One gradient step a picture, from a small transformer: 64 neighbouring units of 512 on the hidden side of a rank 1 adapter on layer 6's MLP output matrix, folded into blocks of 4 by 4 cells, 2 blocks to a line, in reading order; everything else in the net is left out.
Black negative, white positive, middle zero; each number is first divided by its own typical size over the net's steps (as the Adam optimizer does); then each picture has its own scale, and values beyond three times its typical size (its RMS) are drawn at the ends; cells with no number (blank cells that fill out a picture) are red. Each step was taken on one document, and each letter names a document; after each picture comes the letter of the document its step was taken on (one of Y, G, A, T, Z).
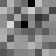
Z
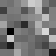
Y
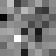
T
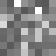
T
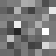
Y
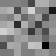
Y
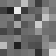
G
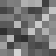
Y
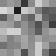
G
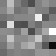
Z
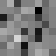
T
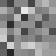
Z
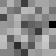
G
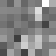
T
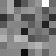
T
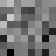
Z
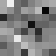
T
